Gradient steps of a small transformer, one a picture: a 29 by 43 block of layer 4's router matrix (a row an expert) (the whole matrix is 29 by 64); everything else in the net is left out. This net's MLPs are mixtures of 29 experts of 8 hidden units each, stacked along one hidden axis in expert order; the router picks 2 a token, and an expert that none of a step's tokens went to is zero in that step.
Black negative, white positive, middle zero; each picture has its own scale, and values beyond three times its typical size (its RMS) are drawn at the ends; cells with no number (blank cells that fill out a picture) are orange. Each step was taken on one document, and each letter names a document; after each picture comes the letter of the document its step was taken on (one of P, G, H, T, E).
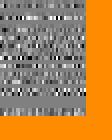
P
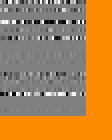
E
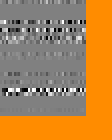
E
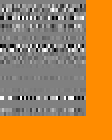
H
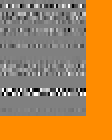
P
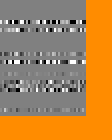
E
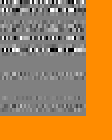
H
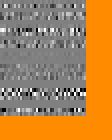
P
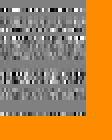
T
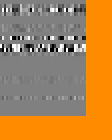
H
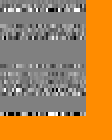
T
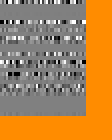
E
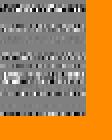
T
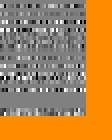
P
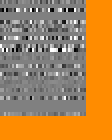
T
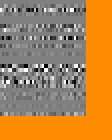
T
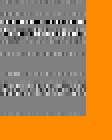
E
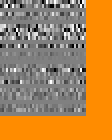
P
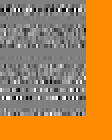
P
